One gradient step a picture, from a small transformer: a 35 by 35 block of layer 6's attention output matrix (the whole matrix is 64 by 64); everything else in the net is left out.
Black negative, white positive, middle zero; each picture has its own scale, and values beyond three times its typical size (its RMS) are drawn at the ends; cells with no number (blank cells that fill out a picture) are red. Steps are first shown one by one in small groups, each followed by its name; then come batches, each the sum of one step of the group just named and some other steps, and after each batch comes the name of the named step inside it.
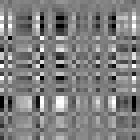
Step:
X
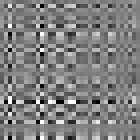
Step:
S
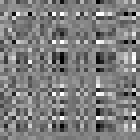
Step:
X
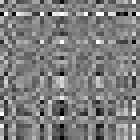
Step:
S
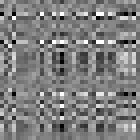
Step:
S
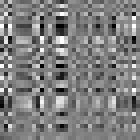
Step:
X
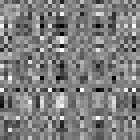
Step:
X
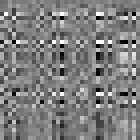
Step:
S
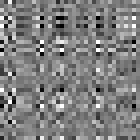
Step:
S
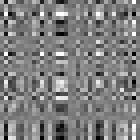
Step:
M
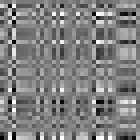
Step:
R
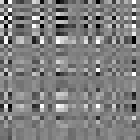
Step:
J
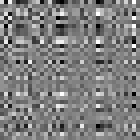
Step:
J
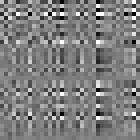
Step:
J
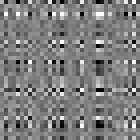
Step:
M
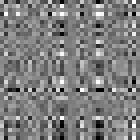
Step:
M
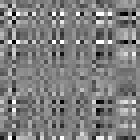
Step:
R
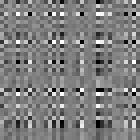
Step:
J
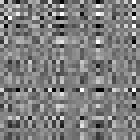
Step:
J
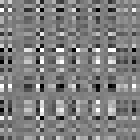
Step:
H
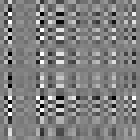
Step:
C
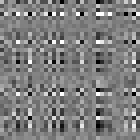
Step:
H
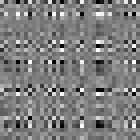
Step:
H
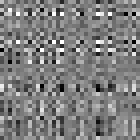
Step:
H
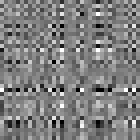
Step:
H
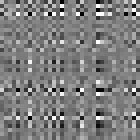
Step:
H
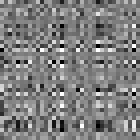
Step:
H
